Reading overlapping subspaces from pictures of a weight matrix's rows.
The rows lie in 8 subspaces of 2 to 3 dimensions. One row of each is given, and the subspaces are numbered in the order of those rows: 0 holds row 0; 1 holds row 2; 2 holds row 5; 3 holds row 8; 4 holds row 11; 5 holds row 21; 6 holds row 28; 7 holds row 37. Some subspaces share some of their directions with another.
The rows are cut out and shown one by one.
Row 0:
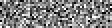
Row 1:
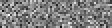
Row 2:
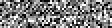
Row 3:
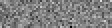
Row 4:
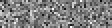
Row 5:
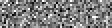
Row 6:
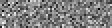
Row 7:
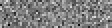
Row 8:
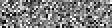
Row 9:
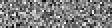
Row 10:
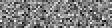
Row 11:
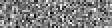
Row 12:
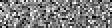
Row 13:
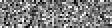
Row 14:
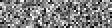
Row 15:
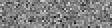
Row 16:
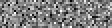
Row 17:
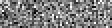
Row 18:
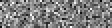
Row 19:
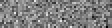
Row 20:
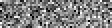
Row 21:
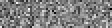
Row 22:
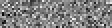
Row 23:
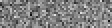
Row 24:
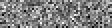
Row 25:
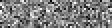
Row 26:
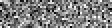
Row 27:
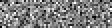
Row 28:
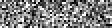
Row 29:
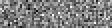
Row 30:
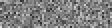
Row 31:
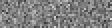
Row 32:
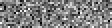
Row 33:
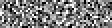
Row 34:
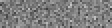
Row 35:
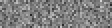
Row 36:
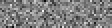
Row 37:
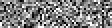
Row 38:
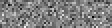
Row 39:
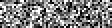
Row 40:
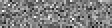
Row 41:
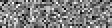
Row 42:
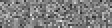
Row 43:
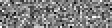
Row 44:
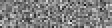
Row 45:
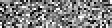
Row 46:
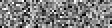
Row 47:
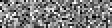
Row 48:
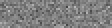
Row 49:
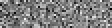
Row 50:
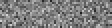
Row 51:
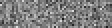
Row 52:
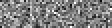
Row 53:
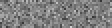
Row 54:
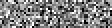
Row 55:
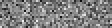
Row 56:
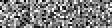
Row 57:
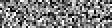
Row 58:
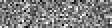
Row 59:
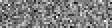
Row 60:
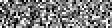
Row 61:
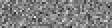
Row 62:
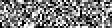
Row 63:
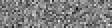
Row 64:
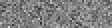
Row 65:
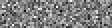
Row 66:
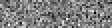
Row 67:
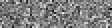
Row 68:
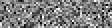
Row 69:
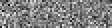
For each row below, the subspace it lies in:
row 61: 2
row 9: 5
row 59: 0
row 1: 3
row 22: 3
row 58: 6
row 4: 2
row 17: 0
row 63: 6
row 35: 4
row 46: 6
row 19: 4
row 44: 4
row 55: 6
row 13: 6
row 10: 0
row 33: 2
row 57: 0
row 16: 2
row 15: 1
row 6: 3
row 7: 0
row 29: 0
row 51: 4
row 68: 7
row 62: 7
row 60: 5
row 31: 0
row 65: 2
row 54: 5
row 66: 0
